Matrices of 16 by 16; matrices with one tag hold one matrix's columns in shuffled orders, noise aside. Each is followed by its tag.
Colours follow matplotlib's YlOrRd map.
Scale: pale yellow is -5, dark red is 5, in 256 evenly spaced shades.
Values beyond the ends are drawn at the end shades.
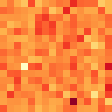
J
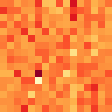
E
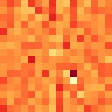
E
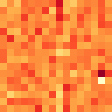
E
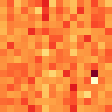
E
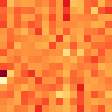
E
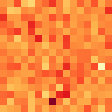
J
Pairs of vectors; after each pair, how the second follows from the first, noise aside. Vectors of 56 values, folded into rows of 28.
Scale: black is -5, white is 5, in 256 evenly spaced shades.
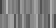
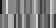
scaled up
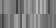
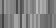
copied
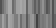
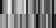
scaled up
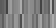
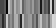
scaled up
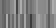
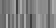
copied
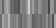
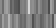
copied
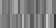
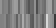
copied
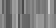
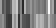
scaled up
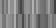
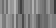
copied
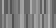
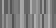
copied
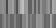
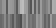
copied
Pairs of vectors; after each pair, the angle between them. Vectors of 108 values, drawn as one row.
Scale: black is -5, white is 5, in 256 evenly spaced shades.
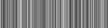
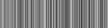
partly opposed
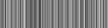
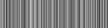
nearly opposite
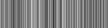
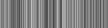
nearly parallel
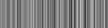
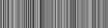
orthogonal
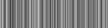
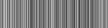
orthogonal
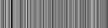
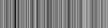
partly opposed
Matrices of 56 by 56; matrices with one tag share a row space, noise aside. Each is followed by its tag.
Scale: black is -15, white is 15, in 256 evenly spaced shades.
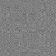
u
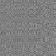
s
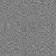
u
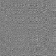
s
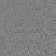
s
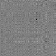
s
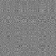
u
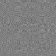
u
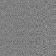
s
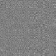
s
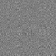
u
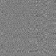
s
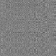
s
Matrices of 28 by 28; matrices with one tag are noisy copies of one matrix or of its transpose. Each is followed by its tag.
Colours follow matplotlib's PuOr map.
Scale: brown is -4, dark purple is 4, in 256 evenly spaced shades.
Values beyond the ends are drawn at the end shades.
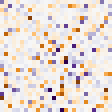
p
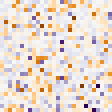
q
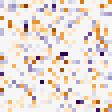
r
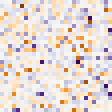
q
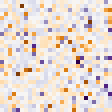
q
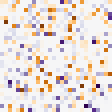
q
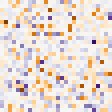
q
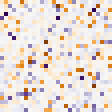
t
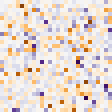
q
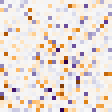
p
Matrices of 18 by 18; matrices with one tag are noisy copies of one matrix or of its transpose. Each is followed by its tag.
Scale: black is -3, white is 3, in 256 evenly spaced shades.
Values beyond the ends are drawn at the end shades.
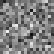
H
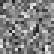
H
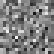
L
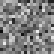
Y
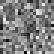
Y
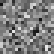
H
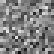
L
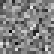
H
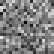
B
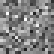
L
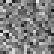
B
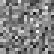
L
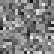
Y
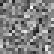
H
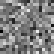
Y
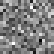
B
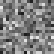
Y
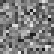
H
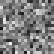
Y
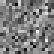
L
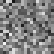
B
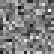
Y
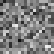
H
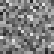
B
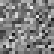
L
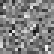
H
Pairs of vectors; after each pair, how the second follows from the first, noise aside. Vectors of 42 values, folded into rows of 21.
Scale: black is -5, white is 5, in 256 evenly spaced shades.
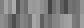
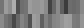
copied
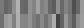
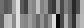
scaled up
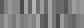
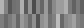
negated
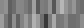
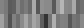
copied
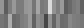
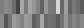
shuffled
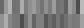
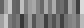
scaled up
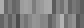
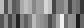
scaled up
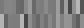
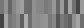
negated
